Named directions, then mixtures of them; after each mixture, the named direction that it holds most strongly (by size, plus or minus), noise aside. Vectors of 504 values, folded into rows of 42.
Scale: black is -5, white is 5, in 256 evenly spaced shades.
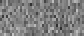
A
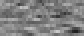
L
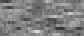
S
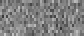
A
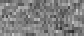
A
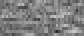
L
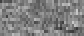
S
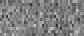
A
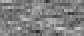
S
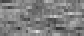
S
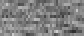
L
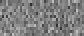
A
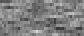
S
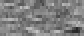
L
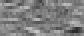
L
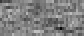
S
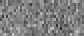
A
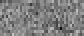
A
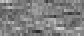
S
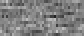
S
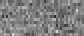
A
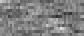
S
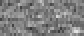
L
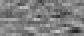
L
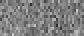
A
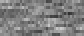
S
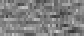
L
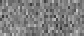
A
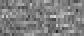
A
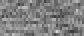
L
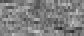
S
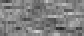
S
